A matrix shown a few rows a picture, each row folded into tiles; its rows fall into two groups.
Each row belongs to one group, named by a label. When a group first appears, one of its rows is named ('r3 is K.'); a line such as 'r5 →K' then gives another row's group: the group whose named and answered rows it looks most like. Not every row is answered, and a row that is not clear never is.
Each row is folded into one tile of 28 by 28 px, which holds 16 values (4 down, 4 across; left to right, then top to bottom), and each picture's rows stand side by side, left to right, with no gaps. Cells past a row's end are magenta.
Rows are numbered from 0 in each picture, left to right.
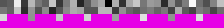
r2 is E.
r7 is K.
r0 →E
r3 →E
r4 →K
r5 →E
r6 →K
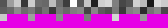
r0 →E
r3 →K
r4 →K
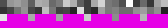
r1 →E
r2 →E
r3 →E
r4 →E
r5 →K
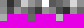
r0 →K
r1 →E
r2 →E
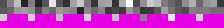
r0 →E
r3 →K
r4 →E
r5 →E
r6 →K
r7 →E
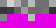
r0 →E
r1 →K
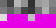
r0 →K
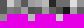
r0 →E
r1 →E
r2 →E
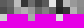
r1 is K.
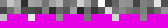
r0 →E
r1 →K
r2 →K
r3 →E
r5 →E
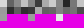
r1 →K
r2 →K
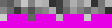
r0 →K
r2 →E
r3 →K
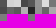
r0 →E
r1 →E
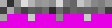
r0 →K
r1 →K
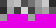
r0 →E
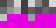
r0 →E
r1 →K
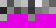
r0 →K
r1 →E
